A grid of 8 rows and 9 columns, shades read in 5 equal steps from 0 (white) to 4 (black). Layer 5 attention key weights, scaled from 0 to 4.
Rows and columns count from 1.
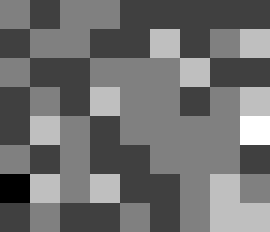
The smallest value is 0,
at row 5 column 9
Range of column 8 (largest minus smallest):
2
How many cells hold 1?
11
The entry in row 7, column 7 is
2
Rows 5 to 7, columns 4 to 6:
3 2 2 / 3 3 2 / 1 3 3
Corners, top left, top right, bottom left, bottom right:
2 3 3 1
